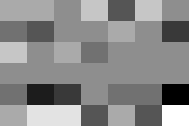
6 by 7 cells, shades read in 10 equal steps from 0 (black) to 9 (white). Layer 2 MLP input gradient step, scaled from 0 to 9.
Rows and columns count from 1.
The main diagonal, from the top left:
6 3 6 5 4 3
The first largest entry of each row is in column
4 5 1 1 4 7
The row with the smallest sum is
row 5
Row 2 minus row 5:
0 2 3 0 2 1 2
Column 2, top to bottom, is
6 3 5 5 1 8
